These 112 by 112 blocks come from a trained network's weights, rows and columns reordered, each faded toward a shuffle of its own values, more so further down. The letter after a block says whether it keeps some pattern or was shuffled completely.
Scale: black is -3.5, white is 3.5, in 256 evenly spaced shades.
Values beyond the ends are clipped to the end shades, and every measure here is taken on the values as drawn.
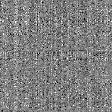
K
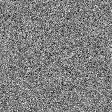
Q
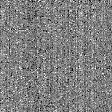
K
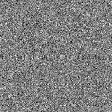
K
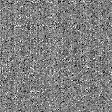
K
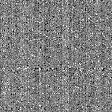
K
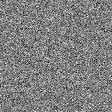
Q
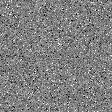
Q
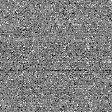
K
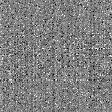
K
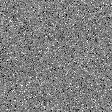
Q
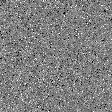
Q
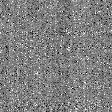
K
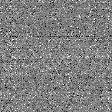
K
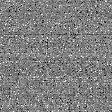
K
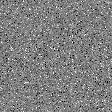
Q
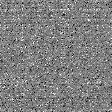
K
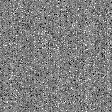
K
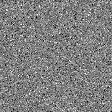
K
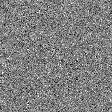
K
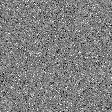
Q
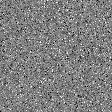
Q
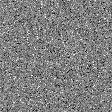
Q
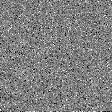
K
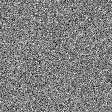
Q
